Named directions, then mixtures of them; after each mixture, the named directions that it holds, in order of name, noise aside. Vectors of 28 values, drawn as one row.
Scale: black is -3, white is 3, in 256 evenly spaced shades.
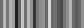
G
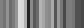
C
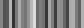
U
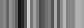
C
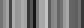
C, U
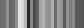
C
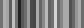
C, U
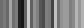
C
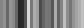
C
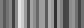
C, U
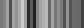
C, U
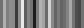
C, G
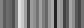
C, U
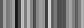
G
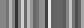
G, U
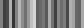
U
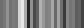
C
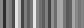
G, U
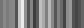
C, G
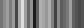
C, G
